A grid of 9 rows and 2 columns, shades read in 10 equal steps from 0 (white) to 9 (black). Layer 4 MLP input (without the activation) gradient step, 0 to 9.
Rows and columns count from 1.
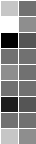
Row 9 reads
2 4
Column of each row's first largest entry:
2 2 1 1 2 1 1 1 2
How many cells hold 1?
0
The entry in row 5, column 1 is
4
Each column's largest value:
9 6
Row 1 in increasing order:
2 5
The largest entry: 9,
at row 3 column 1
